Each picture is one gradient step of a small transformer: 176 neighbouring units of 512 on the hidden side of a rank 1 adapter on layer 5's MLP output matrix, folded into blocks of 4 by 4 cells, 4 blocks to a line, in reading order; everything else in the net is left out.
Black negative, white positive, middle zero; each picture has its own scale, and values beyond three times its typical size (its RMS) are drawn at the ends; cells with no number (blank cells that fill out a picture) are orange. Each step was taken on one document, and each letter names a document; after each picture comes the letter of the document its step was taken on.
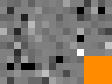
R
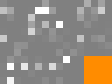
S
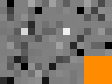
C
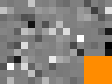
C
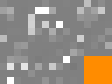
S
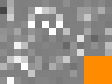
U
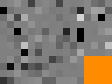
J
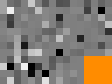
R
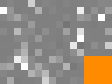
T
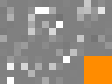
S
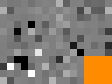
R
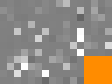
T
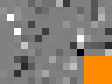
T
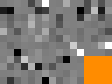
R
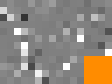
T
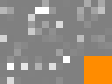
S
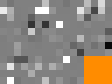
S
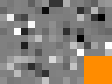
T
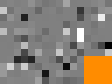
T
